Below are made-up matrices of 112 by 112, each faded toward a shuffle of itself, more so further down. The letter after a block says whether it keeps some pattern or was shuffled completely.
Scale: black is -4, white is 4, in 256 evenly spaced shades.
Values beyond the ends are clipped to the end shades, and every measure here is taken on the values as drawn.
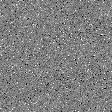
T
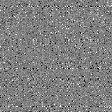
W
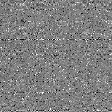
W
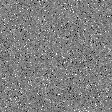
T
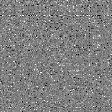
W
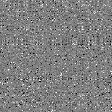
W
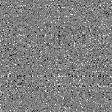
W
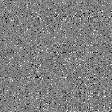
W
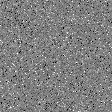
T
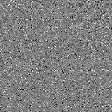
W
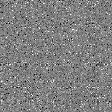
W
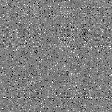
W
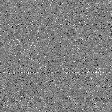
W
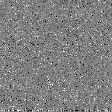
W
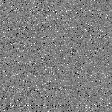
W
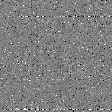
W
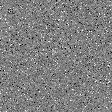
T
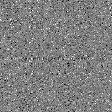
W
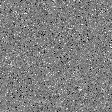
T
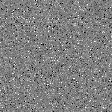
W
